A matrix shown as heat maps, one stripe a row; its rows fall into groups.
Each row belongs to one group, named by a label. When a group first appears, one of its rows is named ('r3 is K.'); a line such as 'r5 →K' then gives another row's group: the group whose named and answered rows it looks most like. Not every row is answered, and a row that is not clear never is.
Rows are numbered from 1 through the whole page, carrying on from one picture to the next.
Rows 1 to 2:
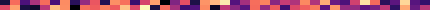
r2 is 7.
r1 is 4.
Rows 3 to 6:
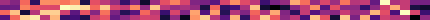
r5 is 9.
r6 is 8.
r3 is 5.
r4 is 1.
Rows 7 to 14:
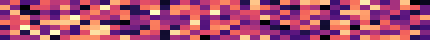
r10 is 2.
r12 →1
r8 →9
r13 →9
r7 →4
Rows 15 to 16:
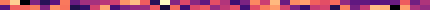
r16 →8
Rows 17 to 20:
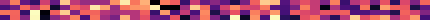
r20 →8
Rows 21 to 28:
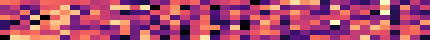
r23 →5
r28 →8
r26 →8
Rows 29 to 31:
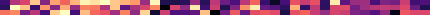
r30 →1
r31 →7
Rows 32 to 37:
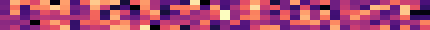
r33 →9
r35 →4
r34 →4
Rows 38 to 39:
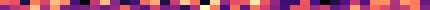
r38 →9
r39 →8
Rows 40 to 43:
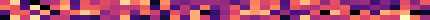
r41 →7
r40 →7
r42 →1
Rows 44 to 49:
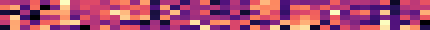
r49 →8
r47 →7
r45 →7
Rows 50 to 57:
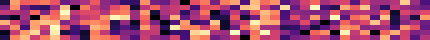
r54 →9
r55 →9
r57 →8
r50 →8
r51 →4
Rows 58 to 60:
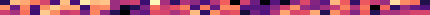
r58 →1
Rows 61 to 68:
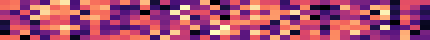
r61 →7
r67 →4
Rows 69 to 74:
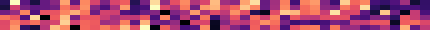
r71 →5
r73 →2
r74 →7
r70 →4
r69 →4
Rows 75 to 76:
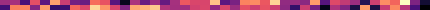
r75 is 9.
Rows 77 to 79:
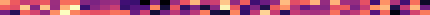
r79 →2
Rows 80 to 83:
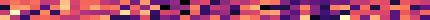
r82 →2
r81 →1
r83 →9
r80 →2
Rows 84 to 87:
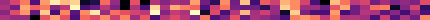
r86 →1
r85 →5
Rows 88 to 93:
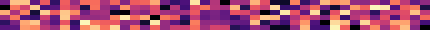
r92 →1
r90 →5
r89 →8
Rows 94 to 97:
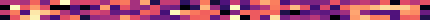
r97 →8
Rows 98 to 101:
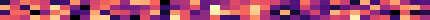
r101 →9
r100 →4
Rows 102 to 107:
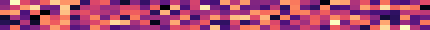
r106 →2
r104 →7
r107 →9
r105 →4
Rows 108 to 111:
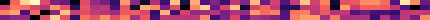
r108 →8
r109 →8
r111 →7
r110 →7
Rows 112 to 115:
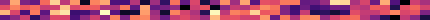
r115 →4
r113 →2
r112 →5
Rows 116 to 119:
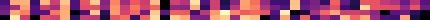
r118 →4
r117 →1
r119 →4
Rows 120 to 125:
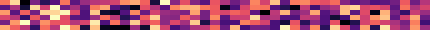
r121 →9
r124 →1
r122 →5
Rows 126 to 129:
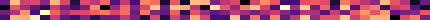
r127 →4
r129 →8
